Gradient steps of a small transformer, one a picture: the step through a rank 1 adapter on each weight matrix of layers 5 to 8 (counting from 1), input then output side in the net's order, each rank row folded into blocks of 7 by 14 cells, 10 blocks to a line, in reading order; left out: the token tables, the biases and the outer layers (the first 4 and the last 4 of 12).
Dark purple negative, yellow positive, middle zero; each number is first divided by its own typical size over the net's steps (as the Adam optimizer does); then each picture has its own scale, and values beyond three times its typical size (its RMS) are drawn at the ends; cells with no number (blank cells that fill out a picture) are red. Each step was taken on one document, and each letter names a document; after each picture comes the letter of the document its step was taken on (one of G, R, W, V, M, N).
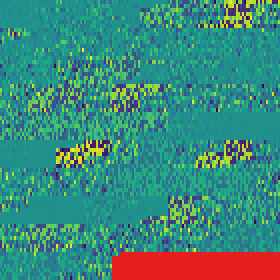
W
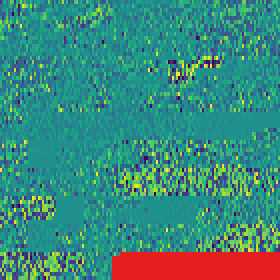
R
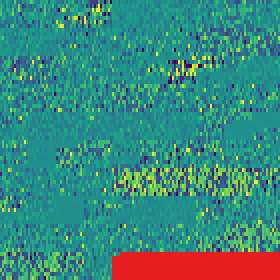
R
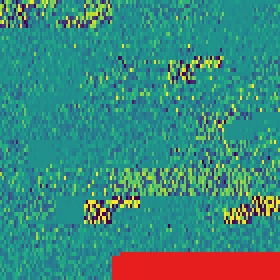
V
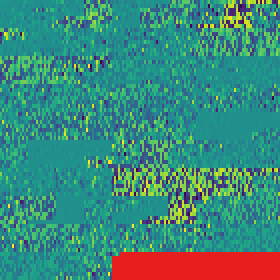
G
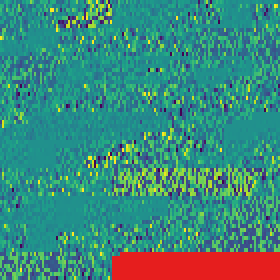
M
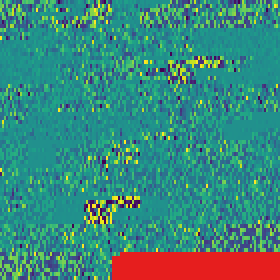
M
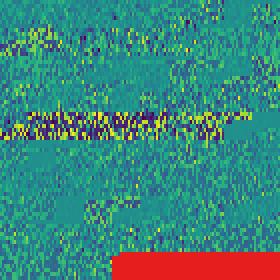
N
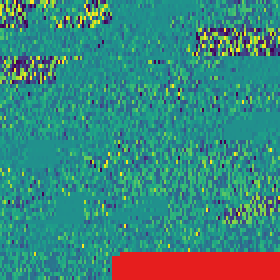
R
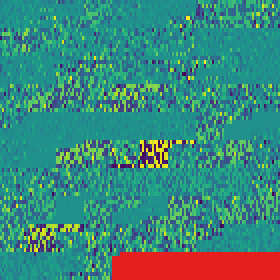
W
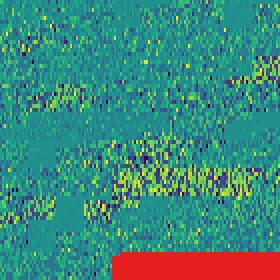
R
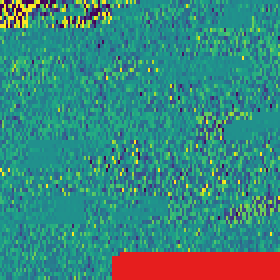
M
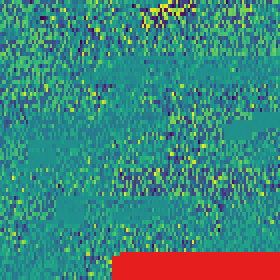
N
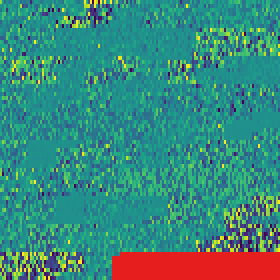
V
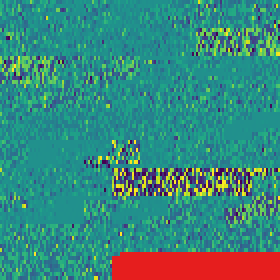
M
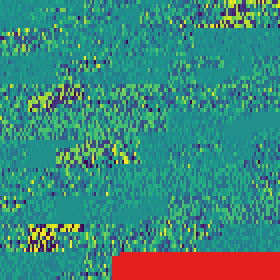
W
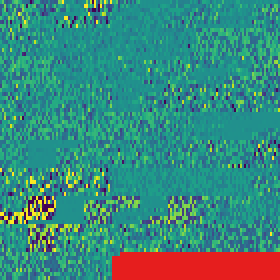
V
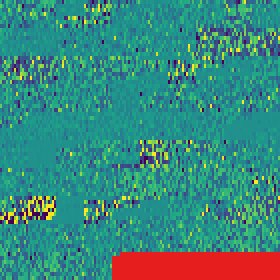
R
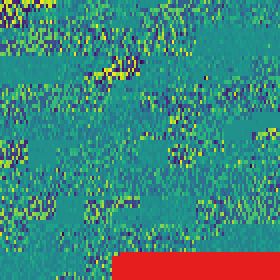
N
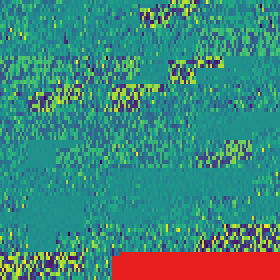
G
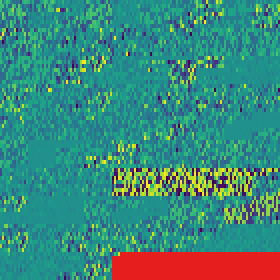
G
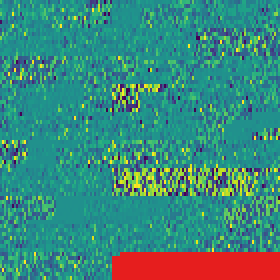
R
